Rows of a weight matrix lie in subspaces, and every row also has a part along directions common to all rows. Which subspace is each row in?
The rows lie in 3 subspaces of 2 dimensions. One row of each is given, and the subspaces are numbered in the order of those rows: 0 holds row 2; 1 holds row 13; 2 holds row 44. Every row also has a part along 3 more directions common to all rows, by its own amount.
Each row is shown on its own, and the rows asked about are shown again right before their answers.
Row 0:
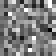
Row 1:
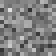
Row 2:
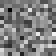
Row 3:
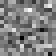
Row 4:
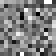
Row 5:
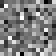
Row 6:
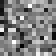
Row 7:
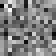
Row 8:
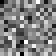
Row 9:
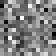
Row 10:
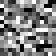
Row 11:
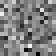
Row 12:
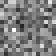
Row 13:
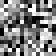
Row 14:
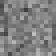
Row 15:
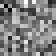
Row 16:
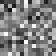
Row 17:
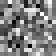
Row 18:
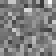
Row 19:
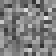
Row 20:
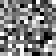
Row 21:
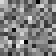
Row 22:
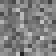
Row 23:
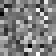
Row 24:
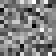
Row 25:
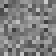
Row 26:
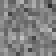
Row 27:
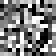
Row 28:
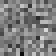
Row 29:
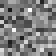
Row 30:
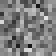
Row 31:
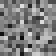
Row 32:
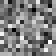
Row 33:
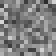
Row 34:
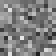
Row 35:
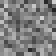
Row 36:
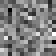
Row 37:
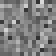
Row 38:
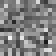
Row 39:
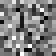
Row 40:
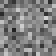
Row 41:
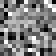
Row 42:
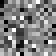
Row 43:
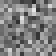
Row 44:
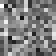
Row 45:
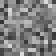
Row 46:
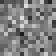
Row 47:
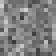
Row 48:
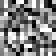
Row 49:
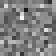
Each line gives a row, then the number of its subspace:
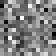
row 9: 2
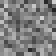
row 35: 0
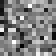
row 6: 2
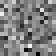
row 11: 1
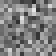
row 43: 1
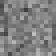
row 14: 2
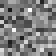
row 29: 0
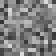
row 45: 0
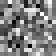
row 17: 1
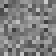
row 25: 1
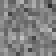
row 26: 0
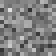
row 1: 0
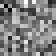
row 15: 2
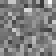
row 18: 0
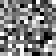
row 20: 1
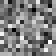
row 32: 1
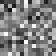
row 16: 2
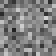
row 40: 1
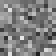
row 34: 0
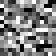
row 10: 0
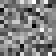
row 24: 0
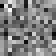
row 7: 2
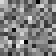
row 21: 2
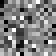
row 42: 2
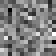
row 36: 0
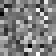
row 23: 1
